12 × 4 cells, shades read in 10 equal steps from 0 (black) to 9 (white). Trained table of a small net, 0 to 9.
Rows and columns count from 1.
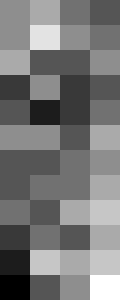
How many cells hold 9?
1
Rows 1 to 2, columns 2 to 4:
6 4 3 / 8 5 4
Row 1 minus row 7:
2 3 0 -2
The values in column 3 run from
2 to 6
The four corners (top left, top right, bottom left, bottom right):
5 3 0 9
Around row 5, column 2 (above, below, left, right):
5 5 3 2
